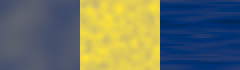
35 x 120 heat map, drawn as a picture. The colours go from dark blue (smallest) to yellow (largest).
The table splits into one row of 3 panels. Panel 1,1: low, smooth, faint in contrast. Panel 1,2: very high, blotchy, faint in contrast. Panel 1,3: very low, streaked across, faint in contrast.
